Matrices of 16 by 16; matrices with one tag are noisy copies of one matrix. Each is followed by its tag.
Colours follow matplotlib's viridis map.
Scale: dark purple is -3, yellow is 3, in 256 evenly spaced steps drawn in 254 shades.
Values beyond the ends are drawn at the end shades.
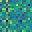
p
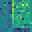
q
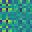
p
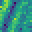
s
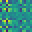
p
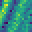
s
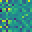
p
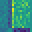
q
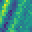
s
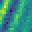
s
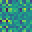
p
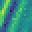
s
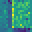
q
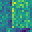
q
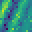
s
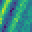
s
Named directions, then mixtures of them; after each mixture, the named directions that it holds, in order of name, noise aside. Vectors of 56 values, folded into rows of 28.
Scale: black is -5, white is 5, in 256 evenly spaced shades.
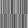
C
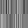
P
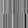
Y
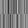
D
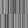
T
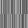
C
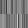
D, P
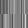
C, T, Y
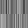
P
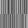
C, D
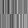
D, Y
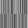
C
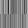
C, D, T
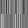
P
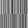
C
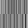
C, D, Y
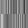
P, T, Y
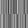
D, P, Y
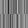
D
